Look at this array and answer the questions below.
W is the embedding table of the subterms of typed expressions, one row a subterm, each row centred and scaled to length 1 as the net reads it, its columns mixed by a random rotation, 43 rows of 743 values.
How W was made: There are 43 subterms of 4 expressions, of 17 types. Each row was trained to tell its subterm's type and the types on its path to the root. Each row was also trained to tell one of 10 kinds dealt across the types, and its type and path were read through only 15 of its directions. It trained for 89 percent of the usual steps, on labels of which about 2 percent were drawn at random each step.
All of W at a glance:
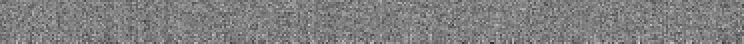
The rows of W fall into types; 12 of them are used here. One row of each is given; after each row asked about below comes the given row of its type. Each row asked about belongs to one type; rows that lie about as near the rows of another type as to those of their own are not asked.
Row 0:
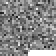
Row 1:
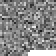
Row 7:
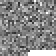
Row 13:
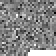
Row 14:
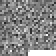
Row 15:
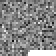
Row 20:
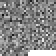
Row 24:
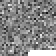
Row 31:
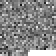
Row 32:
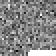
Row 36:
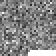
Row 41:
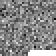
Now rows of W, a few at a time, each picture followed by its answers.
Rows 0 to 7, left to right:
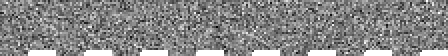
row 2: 15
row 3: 14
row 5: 41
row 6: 0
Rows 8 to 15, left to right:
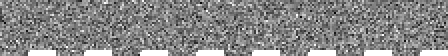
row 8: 14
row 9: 31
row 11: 7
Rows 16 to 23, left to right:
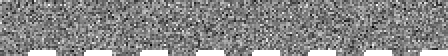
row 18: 15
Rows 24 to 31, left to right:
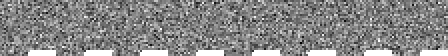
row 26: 15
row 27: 7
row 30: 20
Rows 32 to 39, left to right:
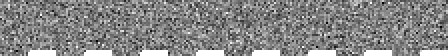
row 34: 41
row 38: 7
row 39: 20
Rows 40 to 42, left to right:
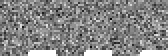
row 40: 0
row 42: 0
